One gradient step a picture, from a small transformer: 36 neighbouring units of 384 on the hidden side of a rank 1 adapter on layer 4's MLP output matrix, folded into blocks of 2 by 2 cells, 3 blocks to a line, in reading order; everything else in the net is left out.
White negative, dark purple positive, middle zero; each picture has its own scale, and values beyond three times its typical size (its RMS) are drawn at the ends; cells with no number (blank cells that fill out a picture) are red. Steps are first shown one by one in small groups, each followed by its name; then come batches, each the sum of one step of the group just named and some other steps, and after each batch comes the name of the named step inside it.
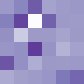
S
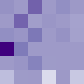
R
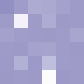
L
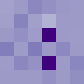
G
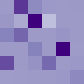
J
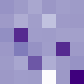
L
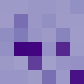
R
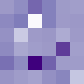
S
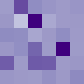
J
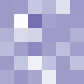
L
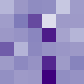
G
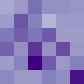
G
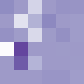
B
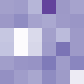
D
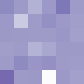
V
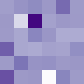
V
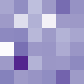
B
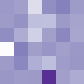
B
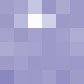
V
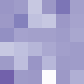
V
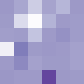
B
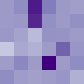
D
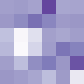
D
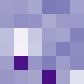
D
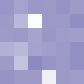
V
